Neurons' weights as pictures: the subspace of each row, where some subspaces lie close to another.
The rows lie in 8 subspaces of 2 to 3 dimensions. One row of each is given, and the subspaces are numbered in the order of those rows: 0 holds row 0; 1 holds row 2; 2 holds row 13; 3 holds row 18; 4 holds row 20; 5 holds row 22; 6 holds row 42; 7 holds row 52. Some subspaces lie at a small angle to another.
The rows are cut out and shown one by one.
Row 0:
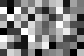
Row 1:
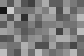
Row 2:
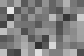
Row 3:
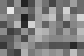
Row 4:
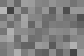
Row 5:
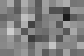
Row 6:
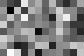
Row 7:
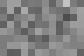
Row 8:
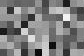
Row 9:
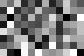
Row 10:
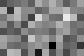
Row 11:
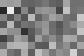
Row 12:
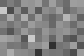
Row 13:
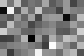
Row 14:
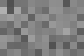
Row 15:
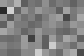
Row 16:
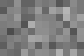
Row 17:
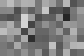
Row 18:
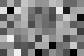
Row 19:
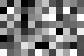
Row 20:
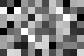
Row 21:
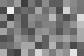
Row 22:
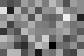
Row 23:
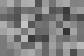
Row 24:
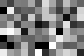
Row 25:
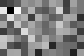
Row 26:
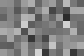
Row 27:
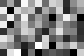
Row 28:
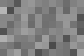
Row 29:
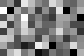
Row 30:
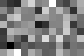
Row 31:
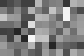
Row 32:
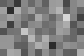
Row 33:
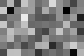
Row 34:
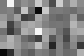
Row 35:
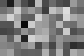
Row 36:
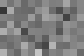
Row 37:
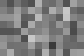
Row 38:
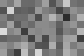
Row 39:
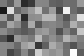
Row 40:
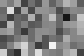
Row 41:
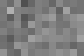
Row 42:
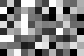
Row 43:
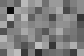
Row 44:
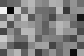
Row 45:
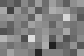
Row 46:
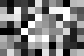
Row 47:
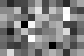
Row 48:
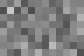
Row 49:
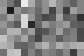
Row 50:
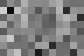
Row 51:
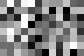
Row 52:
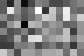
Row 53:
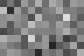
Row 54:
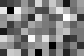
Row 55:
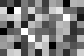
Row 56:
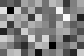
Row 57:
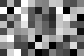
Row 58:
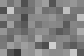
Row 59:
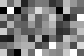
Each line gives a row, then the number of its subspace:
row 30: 6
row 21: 1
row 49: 7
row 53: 2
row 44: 0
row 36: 6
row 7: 7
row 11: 0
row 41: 7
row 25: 0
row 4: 5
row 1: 6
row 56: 5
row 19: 6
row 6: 7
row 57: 3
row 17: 4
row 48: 4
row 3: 7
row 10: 3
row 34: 7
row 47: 7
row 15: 2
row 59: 3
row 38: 6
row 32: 4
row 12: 2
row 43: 1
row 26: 6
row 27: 1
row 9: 1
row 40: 7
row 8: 6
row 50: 3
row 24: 6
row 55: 4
